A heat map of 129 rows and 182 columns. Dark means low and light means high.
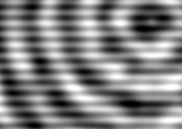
Average level on the scale: 50%. Stripes: horizontal, repeating 12 times. Ninth with the highest average: middle right. Rings: centred on the top right.
